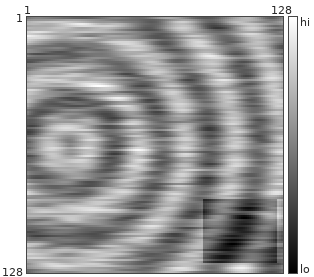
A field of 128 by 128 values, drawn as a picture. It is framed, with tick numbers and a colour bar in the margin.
Ninth with the lowest average: bottom right. Histogram: bell-shaped. Odd patch: lower, in the bottom right. Rings: centred on the middle left.
